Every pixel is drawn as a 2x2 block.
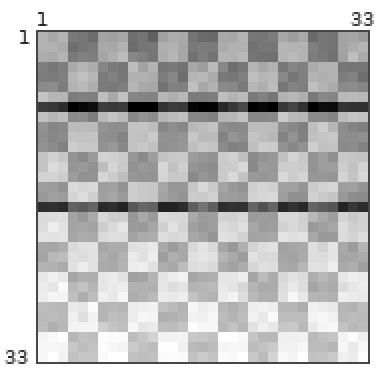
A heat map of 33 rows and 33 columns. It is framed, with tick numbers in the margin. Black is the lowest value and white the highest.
Values rise toward the bottom. Rows 8 and 18 differ from the rows beside them. On average the colour sits 70% of the way up the scale.
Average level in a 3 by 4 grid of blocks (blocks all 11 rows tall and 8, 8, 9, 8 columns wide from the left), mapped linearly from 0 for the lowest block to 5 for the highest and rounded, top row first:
0000 / 2222 / 5555
